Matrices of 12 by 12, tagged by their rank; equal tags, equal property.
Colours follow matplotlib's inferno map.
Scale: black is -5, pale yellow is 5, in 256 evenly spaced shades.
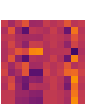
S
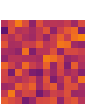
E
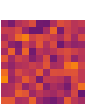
E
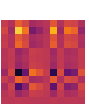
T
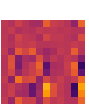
S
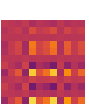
T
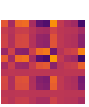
T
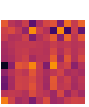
S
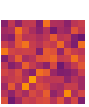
E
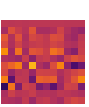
S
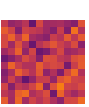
E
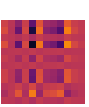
T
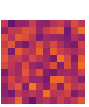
E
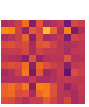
S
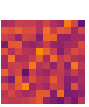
E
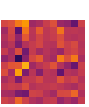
S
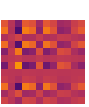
T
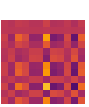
T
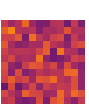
E
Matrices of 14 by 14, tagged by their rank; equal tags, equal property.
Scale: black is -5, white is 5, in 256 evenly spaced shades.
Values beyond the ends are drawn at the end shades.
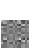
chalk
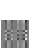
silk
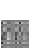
chalk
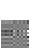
silk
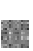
chalk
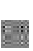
silk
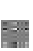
silk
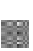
silk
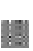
silk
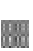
silk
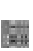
chalk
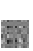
chalk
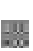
silk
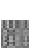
chalk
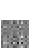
chalk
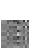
chalk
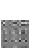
chalk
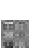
chalk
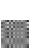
silk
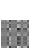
silk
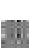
silk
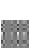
silk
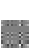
silk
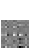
chalk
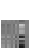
silk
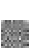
chalk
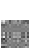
chalk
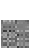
chalk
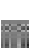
silk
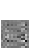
chalk
